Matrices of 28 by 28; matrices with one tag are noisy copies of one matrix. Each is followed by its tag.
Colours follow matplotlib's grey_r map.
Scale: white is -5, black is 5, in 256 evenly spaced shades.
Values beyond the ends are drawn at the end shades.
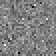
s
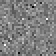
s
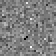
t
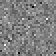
s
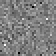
s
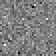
s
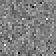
s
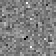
t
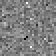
t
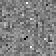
t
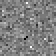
t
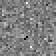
t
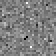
t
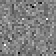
s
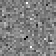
t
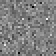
s
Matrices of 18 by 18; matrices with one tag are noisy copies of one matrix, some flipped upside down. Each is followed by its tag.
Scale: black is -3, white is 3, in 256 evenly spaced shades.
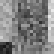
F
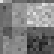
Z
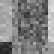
F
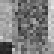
F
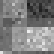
Z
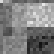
Z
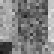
F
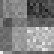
Z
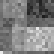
Z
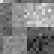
Z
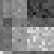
Z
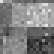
Z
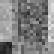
F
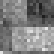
Z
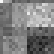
Z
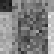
F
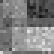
Z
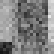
F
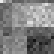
Z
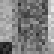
F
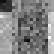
F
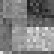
Z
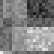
Z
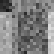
F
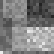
Z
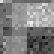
Z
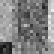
F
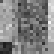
F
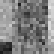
F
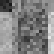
F
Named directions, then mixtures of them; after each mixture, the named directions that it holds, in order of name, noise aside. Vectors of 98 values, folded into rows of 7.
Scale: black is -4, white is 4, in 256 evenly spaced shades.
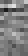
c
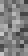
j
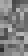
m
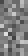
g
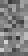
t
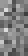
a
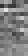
c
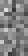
a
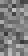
a, c, g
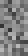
g, m, t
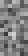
c, g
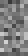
t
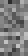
t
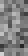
j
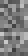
t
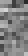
c, j, m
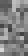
m
